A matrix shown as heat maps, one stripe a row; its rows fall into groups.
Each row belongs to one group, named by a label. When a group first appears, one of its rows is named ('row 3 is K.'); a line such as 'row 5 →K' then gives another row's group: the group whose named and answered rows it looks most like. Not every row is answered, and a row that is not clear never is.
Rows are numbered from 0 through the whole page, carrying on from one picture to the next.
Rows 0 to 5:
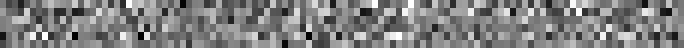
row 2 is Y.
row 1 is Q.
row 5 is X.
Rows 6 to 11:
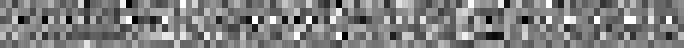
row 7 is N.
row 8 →X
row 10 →N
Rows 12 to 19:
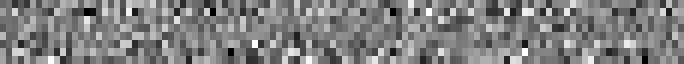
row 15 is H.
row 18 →Y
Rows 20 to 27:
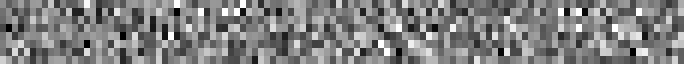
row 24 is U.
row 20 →N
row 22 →X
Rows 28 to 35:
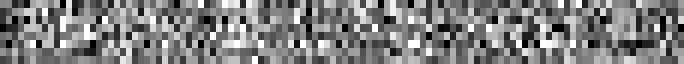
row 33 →H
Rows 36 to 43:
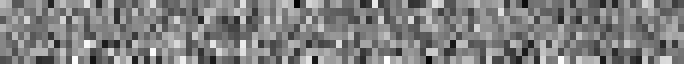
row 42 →H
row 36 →H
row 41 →N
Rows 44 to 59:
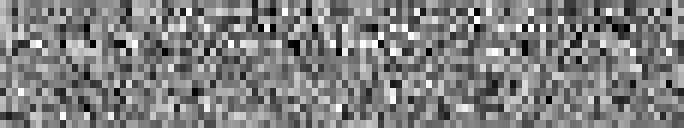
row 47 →Q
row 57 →N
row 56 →Q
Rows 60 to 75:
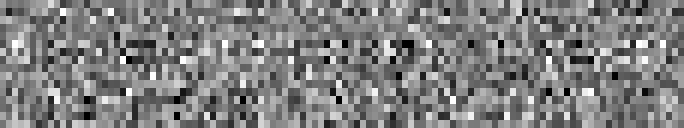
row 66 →Q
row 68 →X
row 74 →N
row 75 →Y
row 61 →H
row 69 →H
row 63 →H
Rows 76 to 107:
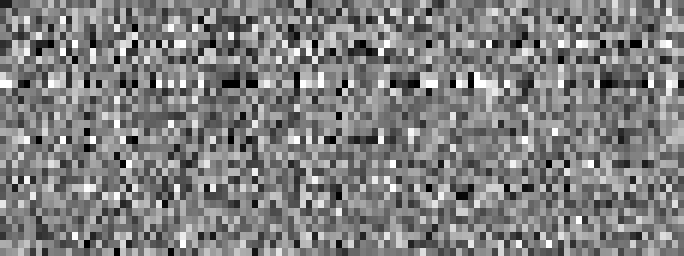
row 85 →X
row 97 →X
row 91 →U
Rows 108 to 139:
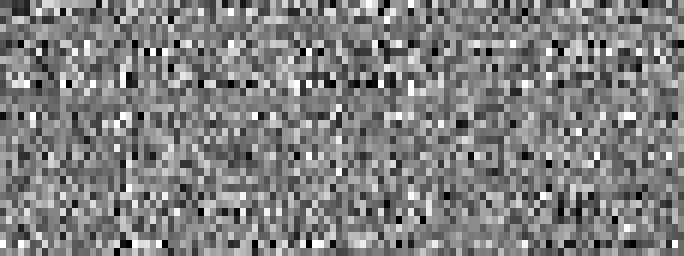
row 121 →N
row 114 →X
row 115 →H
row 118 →Y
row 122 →X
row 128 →Q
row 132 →H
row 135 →H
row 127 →X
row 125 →N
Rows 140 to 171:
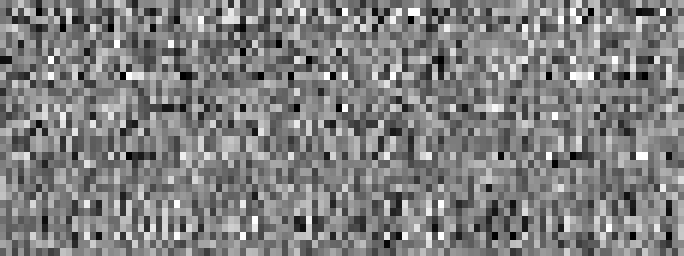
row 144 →Y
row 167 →X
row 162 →U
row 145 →U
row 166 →N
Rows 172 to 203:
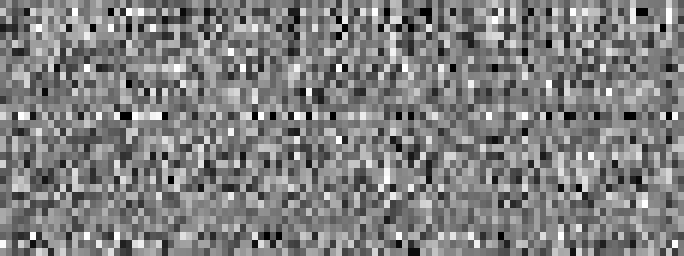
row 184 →X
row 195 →Y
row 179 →Q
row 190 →U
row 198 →X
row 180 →N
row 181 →Y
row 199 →U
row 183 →X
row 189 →N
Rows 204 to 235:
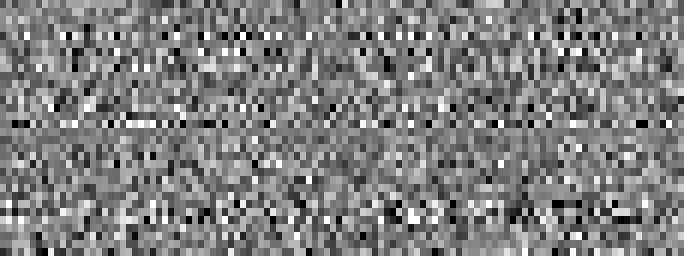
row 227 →U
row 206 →H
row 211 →U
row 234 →Y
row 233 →Y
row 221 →X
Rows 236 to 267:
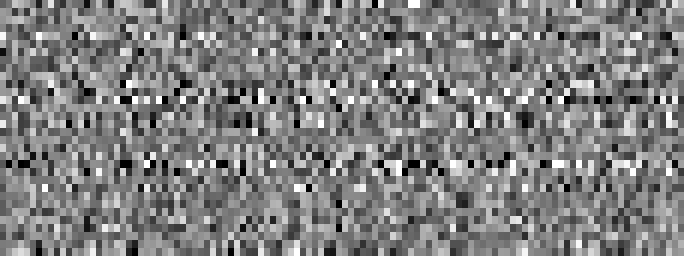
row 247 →N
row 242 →X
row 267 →Y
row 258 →Y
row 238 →Y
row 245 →U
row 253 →Q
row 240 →U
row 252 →X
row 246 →Q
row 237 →Q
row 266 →Y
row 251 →X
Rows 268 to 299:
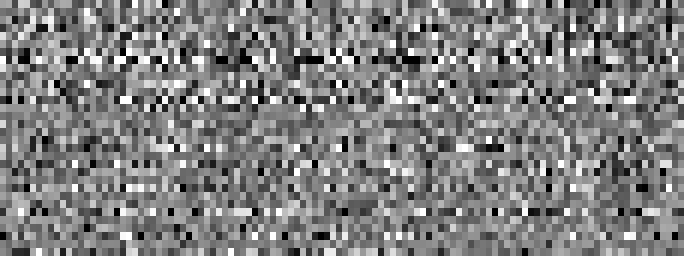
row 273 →Q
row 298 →Q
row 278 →N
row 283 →U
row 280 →X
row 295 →Q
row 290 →Y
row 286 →N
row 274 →Q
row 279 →Q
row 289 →Q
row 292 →Q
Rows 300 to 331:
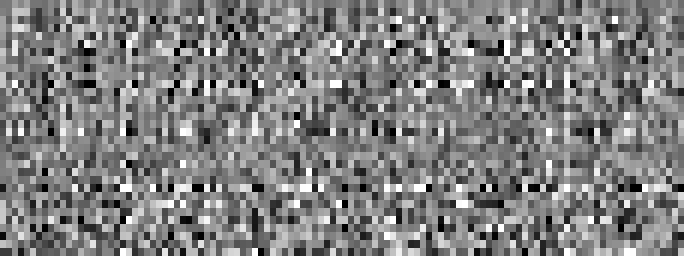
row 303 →Y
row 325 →N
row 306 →N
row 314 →X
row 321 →X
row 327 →Q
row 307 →Q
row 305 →Q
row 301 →Y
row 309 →X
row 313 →Y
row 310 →N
